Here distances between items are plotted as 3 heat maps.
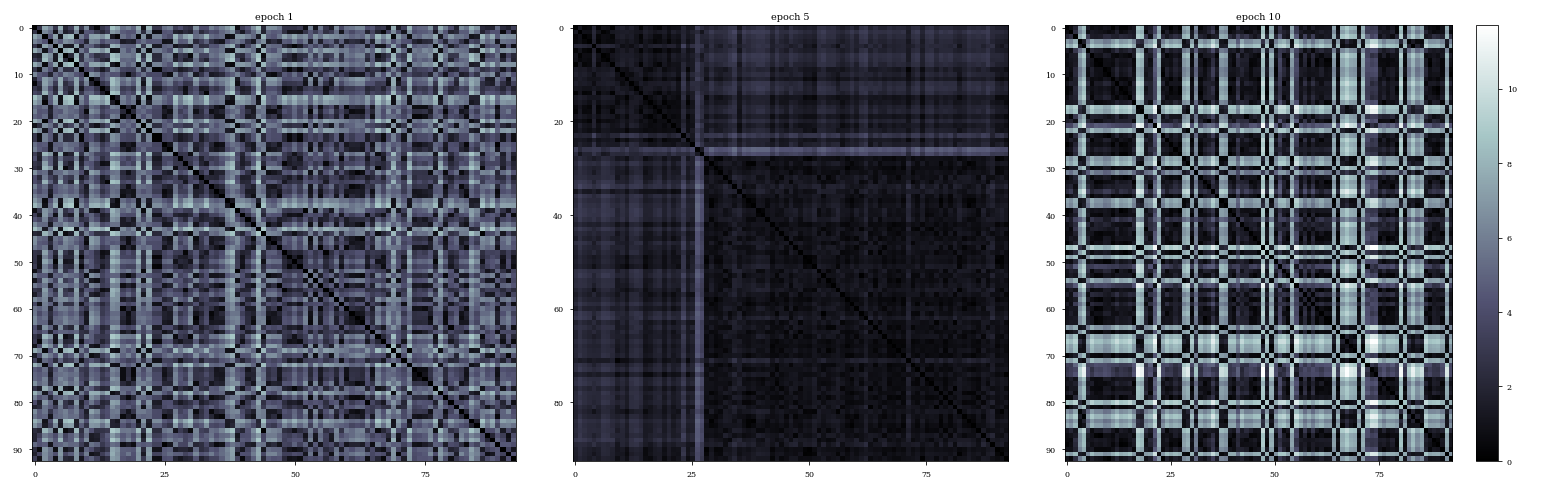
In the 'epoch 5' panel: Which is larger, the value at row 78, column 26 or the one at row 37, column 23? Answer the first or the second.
the first
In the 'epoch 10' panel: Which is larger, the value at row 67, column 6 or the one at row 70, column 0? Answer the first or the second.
the first
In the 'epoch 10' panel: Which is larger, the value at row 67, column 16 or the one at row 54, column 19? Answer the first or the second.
the first
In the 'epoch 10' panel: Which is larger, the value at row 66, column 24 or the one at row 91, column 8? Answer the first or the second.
the first
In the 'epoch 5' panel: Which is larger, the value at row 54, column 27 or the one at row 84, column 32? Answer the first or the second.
the first
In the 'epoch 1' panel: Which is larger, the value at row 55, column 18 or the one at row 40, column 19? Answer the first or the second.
the second
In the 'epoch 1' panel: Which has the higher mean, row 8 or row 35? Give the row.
8
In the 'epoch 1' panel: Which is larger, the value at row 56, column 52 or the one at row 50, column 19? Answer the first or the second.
the second
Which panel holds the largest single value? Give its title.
epoch 10
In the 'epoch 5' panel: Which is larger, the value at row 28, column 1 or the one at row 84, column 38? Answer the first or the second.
the first
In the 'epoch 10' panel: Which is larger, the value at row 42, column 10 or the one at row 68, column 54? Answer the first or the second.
the first
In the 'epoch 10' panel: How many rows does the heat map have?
93
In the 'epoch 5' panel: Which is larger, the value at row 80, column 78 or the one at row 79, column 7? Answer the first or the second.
the second
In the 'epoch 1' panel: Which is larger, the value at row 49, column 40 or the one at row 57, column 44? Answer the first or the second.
the second
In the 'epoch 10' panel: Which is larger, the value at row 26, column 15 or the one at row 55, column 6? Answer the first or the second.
the second
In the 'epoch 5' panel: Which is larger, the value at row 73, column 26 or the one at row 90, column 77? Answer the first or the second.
the first
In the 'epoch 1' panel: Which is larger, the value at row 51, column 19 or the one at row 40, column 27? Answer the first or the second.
the first
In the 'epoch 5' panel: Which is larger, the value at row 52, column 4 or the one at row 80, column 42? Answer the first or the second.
the first
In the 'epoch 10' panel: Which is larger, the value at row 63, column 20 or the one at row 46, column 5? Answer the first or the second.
the second
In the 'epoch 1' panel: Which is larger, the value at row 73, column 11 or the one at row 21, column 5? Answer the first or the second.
the second
